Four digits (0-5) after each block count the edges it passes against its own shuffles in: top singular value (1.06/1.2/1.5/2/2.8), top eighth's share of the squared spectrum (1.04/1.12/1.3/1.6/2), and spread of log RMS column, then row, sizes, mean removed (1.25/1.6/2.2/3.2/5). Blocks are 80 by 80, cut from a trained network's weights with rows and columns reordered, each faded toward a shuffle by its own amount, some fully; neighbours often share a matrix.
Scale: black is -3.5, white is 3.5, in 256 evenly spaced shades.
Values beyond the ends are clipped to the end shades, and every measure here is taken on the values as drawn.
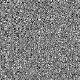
3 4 2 2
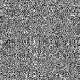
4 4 2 2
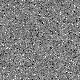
0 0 0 0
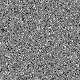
1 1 0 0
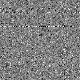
3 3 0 2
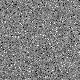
0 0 0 0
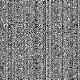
4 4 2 3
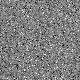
0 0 0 0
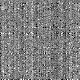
4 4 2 3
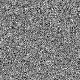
2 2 1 0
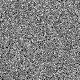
0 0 0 0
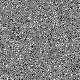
0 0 0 0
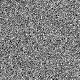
0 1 0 0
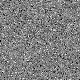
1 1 0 0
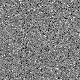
1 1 0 0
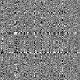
4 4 3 2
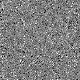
2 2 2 0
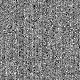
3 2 0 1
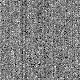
3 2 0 1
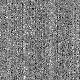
3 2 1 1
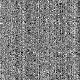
4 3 1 2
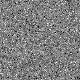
1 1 0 0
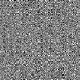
4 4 2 3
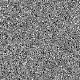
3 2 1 2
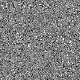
2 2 0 2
